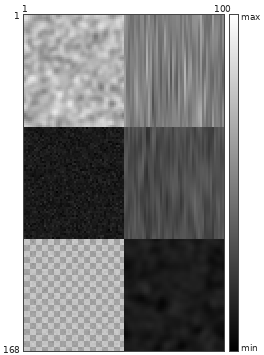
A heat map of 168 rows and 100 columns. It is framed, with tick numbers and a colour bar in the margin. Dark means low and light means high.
The table splits into 3 rows of 2 panels. Panel 1,1: high, blotchy. Panel 1,2: middling, streaked downward. Panel 2,1: very low, fine-grained, faint in contrast. Panel 2,2: low, streaked downward, faint in contrast. Panel 3,1: high, checkered. Panel 3,2: very low, blotchy, faint in contrast.
